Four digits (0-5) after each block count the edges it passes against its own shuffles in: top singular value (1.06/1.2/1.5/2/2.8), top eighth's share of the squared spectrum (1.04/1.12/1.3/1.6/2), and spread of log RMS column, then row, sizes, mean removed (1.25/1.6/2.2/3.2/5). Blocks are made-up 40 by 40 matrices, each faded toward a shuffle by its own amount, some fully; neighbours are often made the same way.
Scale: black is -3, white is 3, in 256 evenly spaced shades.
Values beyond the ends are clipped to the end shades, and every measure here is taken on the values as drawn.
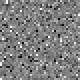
0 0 0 0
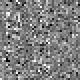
1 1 2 0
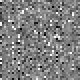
1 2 2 0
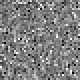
1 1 0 0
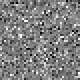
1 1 0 0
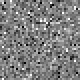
0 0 0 0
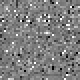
1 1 0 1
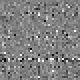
2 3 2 2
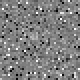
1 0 0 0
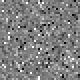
0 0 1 0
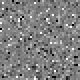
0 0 0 0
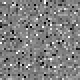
0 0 0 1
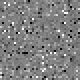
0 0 0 0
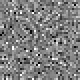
3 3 0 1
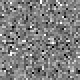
2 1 0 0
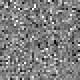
1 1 0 0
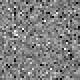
2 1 0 0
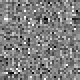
3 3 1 2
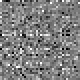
4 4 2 2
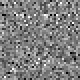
3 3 0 1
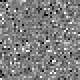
0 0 0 0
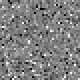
1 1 0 0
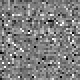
3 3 1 1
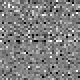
3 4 1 2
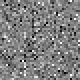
0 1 1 0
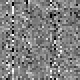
2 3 3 0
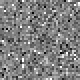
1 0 0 0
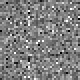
1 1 1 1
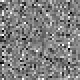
1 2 2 0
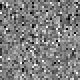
1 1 2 0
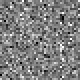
0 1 2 0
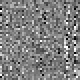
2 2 3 0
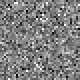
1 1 0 0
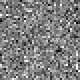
0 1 1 0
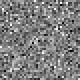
0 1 0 0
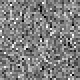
0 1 1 0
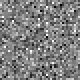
0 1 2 0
